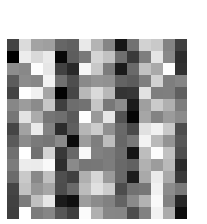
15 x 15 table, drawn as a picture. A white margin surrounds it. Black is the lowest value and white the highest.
Odd rows or columns: none. Stripes: upright, repeating 3 times. Slope: none.
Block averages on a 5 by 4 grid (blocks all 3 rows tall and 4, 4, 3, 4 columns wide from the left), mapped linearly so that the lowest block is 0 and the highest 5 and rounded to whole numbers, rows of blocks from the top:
4203 / 4103 / 3214 / 5204 / 3223
